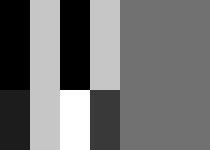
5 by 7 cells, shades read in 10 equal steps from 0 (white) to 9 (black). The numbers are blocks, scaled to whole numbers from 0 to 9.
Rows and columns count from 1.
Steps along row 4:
down down up down same same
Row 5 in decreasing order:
8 7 5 5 5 2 0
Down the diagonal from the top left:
9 2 9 7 5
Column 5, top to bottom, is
5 5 5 5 5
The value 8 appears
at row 4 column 1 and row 5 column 1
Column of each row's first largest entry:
1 1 1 1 1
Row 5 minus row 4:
0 0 0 0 0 0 0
